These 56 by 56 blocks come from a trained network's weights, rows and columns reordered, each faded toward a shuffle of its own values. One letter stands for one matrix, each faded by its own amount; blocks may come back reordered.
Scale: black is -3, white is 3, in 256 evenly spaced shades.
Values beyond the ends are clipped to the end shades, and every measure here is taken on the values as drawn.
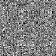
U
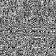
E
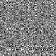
U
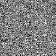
U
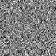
E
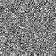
E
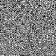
E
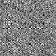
U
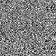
E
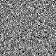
E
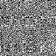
U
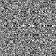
E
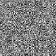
U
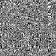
U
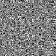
U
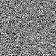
E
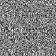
U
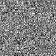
E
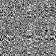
U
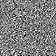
U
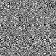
E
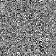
U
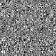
U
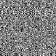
E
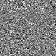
E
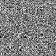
E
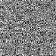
U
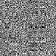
U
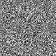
E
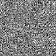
U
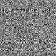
E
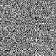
U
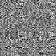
U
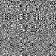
U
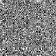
U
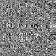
U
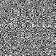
U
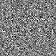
E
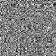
E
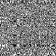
U
